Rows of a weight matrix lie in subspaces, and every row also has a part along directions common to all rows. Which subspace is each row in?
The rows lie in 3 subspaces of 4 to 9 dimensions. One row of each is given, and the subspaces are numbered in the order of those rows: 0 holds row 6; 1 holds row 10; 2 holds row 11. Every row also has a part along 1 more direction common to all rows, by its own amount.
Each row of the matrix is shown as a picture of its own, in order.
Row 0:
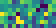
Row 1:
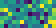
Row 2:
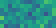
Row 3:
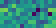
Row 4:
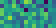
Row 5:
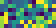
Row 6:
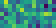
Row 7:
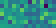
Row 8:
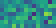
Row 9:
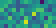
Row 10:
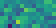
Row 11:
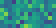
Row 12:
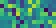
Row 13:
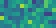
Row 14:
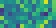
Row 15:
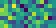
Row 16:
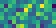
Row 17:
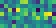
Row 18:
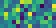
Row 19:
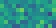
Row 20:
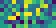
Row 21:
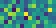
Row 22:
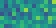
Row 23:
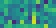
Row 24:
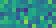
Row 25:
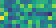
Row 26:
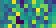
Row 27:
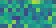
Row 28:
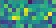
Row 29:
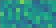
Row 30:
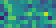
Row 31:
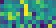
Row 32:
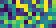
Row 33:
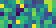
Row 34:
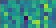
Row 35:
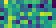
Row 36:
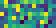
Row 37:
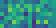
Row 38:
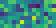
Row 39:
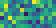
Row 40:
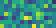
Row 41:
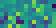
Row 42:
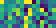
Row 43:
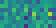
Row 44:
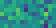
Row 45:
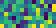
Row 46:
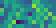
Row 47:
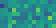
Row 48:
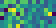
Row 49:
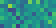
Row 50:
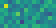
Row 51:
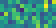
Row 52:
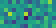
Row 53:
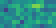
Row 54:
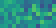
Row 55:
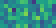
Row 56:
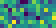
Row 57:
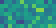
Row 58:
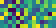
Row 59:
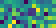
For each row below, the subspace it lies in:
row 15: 0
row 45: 1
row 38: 2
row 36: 0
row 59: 1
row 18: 1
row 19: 0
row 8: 0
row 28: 1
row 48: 2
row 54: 1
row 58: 2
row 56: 1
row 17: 1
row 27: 1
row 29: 1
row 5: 1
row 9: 0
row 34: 0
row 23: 2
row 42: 0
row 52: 0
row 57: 1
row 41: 1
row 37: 2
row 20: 1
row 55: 1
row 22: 0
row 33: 1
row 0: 1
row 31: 1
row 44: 0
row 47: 1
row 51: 0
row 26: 1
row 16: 1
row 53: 2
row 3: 0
